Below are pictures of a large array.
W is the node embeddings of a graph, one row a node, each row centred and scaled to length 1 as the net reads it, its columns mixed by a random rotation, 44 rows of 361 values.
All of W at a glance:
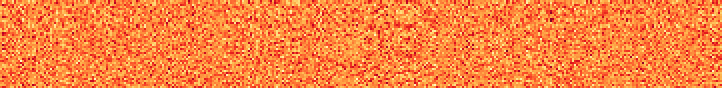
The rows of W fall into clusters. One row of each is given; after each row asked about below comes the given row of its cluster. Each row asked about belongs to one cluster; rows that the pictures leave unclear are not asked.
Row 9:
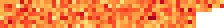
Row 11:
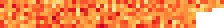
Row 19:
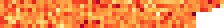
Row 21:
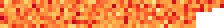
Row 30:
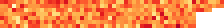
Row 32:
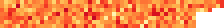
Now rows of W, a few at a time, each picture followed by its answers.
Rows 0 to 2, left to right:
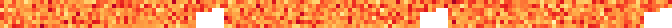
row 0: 21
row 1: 21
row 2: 30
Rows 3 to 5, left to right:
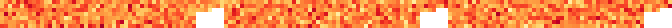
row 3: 11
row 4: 32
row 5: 9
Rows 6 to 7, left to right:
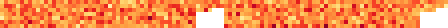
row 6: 9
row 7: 11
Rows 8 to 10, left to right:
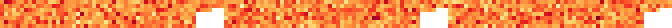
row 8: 30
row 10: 9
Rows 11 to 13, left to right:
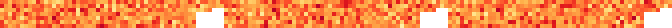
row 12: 21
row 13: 21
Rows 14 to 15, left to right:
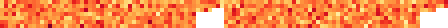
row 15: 32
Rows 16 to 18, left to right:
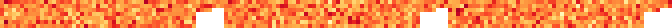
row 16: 30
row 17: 30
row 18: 32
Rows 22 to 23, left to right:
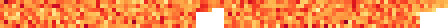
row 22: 30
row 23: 11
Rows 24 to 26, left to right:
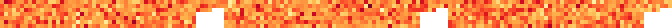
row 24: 30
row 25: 21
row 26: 11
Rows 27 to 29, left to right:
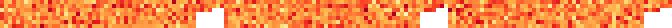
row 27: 21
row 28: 19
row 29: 32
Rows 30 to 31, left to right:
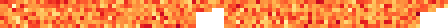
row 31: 19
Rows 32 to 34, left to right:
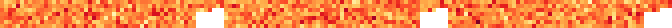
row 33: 9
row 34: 32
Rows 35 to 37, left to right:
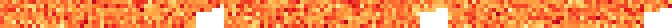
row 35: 19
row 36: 11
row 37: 9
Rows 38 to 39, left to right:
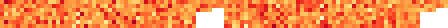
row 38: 30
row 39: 11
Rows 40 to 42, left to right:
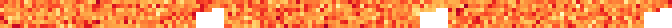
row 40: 21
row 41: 11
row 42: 32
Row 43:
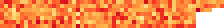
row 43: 30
